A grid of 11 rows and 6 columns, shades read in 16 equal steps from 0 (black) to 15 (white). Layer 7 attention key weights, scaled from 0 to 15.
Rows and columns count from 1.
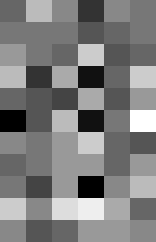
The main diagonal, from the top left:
6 7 6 1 5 15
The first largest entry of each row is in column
2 1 4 6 4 6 4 3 6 4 4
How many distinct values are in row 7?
6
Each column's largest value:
12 11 13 14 10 15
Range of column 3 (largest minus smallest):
9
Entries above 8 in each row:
1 0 2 3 2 2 2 3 2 4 2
